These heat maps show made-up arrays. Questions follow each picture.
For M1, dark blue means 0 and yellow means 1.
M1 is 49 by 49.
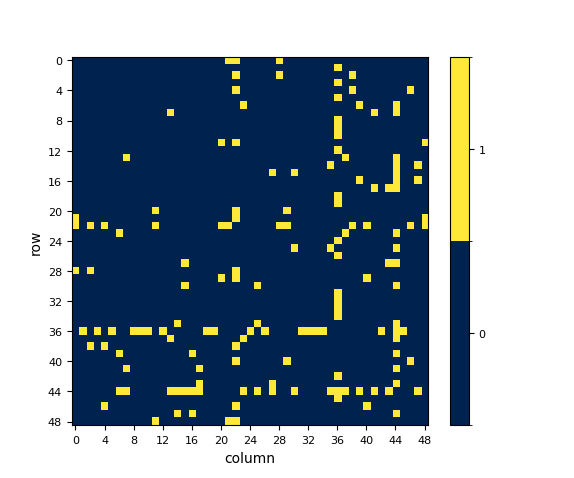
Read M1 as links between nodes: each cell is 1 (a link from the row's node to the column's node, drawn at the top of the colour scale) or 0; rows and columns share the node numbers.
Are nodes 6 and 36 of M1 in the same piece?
yes
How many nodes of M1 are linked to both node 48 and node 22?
2
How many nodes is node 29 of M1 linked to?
3
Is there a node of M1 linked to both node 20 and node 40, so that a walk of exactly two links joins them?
yes
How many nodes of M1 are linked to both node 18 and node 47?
0
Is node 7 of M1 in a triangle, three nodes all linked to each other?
yes
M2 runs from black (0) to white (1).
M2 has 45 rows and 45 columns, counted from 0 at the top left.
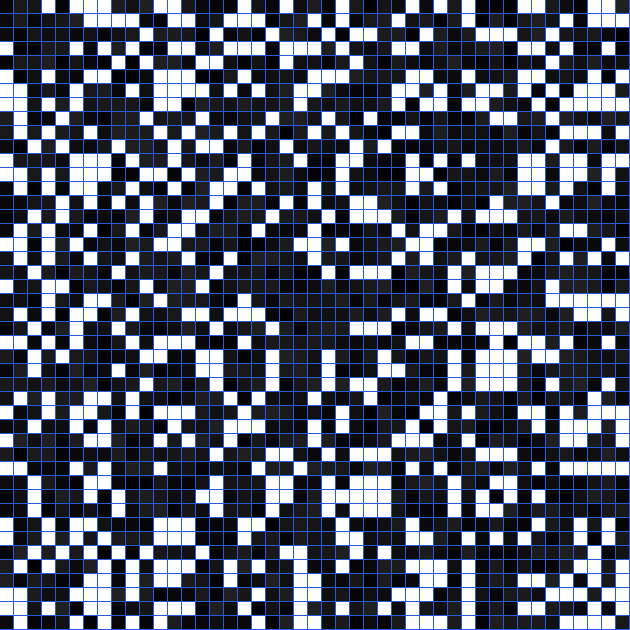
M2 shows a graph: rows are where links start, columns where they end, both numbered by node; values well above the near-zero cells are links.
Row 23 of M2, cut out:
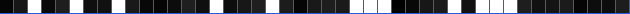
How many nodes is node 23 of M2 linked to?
12
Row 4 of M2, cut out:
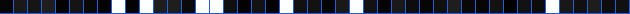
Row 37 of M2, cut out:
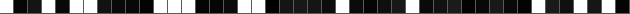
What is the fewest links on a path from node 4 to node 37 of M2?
3
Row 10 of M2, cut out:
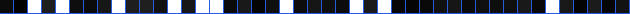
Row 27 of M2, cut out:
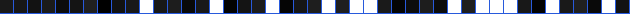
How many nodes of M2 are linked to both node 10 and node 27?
3
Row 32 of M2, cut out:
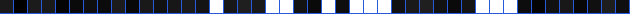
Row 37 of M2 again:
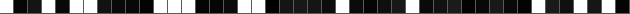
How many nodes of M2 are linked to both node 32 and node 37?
0
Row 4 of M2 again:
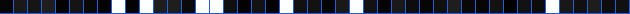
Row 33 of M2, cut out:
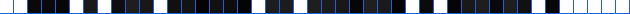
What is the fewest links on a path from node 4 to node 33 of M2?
3
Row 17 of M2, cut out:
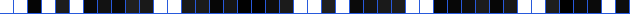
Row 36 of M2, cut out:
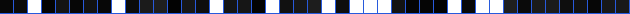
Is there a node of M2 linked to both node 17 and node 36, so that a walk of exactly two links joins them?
no
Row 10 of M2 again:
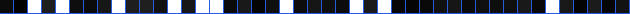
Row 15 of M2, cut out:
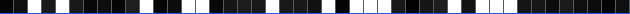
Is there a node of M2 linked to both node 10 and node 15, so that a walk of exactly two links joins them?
yes
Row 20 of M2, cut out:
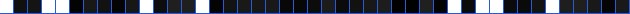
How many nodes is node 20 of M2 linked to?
9
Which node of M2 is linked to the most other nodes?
node 6
